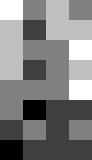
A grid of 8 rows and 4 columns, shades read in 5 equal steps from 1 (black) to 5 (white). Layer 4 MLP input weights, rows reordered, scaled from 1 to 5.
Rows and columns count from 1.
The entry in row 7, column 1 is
2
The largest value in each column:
5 3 4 5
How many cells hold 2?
9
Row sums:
15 14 15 13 14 8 10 7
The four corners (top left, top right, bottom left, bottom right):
5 3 1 2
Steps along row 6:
down up same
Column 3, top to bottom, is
4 4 3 3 3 2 2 2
